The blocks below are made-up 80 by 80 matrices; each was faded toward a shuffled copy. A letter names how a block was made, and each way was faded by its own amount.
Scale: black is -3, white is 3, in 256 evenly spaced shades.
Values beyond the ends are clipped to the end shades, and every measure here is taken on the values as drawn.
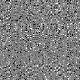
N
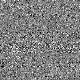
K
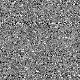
K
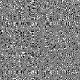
N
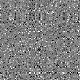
N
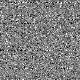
K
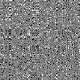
N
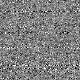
K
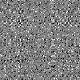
N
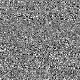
K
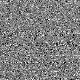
K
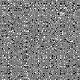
N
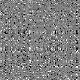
N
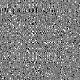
N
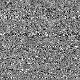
K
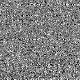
K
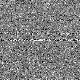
K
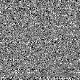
K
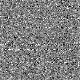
K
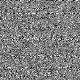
K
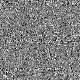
K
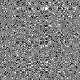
N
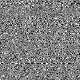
K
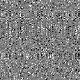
N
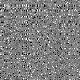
N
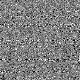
K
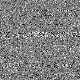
K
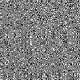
N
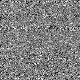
K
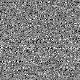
K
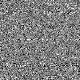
K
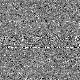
K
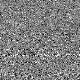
K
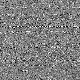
K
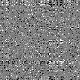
N
